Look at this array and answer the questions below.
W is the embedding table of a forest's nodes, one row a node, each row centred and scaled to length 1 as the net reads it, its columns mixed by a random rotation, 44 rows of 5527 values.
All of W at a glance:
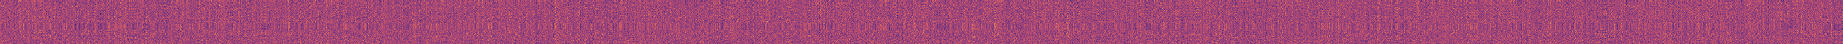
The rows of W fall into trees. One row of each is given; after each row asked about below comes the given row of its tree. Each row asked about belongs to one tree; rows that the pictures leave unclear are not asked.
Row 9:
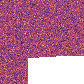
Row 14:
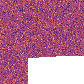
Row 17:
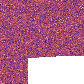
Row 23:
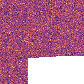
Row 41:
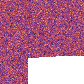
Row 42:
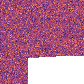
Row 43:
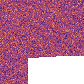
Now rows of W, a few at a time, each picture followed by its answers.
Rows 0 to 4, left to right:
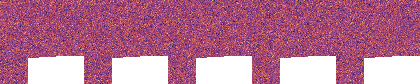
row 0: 9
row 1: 9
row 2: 23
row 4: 9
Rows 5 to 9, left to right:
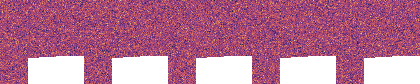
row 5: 43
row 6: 41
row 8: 17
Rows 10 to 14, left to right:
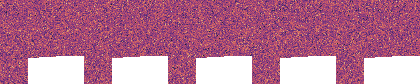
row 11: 14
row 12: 23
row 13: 14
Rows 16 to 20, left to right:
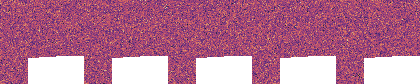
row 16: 17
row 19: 14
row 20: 41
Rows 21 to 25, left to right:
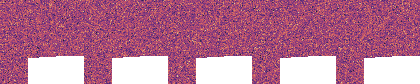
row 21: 9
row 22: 42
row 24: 23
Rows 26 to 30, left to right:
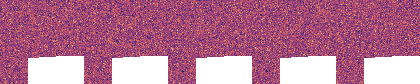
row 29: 23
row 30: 17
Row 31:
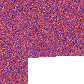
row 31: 14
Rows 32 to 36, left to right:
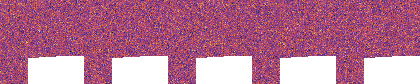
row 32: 17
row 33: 42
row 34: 42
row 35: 23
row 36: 23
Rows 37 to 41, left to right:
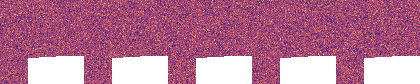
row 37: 41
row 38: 17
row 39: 23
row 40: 43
